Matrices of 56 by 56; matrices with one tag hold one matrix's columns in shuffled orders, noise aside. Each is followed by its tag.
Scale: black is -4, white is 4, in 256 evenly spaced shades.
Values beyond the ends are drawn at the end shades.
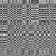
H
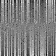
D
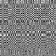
H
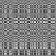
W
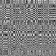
H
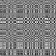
W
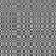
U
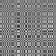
U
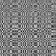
U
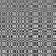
U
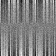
D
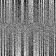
D
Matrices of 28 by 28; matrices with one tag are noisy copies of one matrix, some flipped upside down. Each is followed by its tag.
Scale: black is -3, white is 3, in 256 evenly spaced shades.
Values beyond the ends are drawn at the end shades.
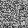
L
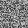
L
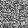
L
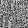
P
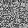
L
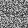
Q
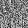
P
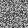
Q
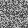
Q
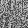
P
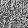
P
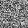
L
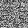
L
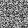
Q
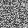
L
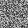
Q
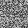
Q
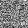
L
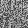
P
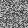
Q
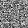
L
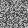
Q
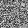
L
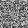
L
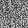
P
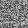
L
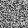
L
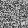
L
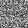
Q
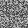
Q
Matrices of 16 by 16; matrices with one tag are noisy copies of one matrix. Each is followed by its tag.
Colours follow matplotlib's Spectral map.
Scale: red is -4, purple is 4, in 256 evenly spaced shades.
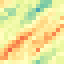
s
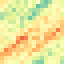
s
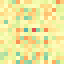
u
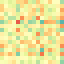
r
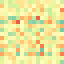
r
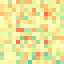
u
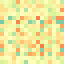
r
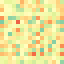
r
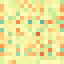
r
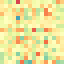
u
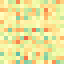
u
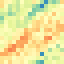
s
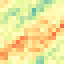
s
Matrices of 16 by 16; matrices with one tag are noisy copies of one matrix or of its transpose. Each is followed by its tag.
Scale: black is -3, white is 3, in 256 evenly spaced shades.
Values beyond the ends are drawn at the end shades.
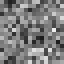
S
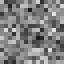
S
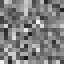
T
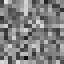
T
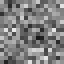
S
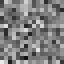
T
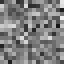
T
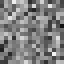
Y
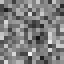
S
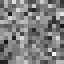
Y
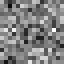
S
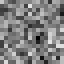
S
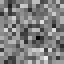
S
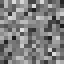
Y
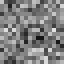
S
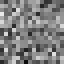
Y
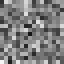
T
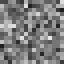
T
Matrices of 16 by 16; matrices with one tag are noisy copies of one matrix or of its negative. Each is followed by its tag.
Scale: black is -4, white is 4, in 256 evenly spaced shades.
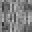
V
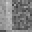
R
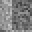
R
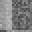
R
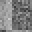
R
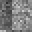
R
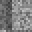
R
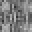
V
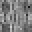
V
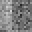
R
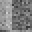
R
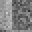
R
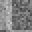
R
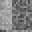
R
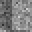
R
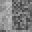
R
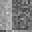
R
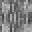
V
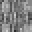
V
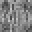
V
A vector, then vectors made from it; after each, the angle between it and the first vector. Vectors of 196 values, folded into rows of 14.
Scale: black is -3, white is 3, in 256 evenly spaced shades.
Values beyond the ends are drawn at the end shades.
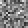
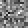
nearly parallel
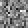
partly aligned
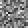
nearly parallel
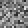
partly opposed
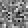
partly opposed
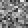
partly aligned
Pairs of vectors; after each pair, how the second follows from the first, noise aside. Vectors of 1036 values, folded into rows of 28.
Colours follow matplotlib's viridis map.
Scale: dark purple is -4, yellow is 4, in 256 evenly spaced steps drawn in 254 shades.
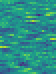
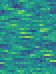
wrapped around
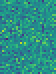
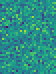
wrapped around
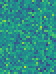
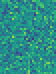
wrapped around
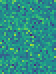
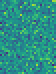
wrapped around
